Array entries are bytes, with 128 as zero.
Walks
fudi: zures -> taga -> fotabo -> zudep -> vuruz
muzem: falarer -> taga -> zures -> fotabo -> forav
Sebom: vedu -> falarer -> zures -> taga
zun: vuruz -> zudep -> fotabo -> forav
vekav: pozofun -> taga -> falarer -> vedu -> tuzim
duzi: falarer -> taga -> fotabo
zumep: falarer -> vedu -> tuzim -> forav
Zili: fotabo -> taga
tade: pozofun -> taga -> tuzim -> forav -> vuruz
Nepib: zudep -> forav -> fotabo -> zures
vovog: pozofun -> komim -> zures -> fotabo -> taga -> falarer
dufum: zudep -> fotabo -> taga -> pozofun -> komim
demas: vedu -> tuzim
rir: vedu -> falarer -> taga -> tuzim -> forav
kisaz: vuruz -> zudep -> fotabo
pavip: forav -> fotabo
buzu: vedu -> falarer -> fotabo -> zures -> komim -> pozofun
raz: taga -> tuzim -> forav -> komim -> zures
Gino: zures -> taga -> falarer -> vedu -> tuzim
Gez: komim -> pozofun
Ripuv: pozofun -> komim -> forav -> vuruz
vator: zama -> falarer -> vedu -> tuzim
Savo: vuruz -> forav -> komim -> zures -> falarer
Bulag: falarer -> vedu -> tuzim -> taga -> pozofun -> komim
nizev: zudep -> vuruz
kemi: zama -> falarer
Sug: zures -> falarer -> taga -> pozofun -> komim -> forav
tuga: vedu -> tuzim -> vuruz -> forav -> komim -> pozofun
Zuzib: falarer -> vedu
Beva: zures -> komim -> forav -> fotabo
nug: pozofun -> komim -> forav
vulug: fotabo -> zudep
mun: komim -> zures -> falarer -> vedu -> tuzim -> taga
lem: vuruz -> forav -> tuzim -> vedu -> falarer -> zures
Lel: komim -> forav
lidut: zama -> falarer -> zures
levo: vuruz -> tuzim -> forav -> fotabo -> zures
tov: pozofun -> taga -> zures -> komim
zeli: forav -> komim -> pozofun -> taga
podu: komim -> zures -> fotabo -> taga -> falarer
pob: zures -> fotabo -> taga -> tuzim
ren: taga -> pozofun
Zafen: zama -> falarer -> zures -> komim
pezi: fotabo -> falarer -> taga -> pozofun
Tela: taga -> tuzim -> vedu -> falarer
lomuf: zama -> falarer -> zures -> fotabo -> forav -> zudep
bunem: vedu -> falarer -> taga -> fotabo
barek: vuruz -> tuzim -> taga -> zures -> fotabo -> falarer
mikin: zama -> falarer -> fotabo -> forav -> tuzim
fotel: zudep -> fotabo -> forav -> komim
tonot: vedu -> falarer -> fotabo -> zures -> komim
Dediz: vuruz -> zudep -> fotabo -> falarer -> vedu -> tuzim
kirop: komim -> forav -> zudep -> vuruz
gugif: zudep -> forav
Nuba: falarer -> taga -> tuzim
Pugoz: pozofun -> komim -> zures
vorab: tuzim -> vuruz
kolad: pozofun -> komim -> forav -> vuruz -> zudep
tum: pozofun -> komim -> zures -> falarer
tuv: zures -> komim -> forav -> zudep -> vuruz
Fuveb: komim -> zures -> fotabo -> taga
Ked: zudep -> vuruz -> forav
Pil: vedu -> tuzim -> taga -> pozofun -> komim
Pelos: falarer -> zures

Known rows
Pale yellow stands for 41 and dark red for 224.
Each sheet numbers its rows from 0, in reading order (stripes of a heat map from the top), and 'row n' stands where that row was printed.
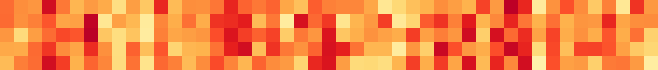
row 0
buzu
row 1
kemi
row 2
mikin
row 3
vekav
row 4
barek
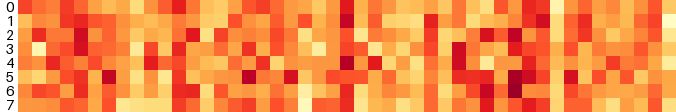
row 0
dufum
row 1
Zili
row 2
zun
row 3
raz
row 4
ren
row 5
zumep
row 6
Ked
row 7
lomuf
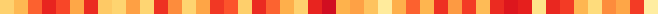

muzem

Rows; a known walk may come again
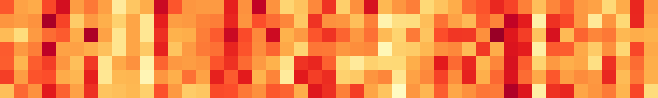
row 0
fotel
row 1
tonot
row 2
zumep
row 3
buzu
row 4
lidut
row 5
kemi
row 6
bunem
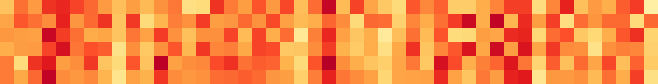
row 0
Zili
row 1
vorab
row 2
Fuveb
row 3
levo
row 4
Sug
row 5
vovog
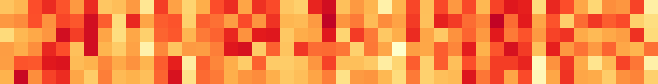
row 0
muzem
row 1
tade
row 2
pavip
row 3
vator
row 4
fudi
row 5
kisaz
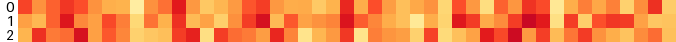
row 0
dufum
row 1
vekav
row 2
zun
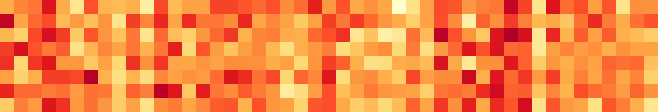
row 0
Zuzib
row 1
Gez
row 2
Gino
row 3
nizev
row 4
tov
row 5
mikin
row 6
kolad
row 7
barek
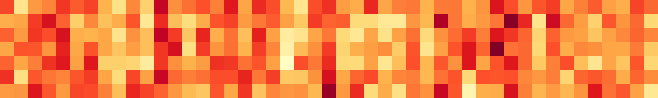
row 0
Lel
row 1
Sebom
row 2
tuv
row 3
Ked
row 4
lomuf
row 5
nug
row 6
ren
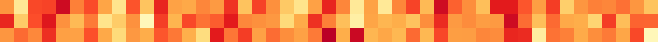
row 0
raz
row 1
Zafen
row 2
pezi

